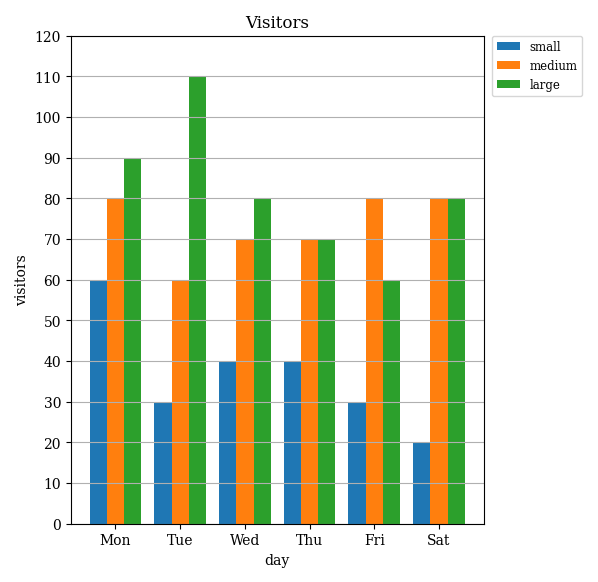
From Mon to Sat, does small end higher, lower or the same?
lower
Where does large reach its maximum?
Tue
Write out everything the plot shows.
Title: Visitors
x-axis: day, ticks Mon Tue Wed Thu Fri Sat
y-axis: visitors, ticks 0 10 20 30 40 50 60 70 80 90 100 110 120
Legend: small, medium, large
Values:
small: 60 30 40 40 30 20
medium: 80 60 70 70 80 80
large: 90 110 80 70 60 80
